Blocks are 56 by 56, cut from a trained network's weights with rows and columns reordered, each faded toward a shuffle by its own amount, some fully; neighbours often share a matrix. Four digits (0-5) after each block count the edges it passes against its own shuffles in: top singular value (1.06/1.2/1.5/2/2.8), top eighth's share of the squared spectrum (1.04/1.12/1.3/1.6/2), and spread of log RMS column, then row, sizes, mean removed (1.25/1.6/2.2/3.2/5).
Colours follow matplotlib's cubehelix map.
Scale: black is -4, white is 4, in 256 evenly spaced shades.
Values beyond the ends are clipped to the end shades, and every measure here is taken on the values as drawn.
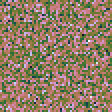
1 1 0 0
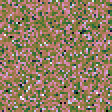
0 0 0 0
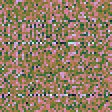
4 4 0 2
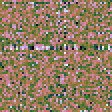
4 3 1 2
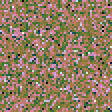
0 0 0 0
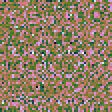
4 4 1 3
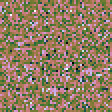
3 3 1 1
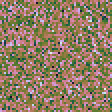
3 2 0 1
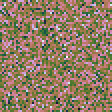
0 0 0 0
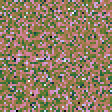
2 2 0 1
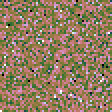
0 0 0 0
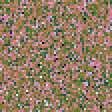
0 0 0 0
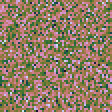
1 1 0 0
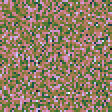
2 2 0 0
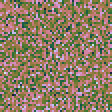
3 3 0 0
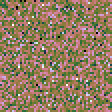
0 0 0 0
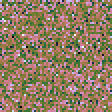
2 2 0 1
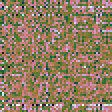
4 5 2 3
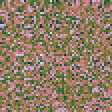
4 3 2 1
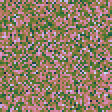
3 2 1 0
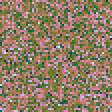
2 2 0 0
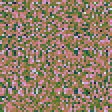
4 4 1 2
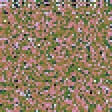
4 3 1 2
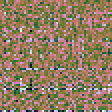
4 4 1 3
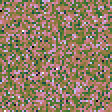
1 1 0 0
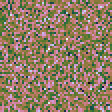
2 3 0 1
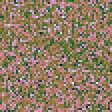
2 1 0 0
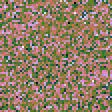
3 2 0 1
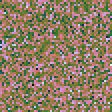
2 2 0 0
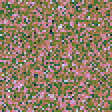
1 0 0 0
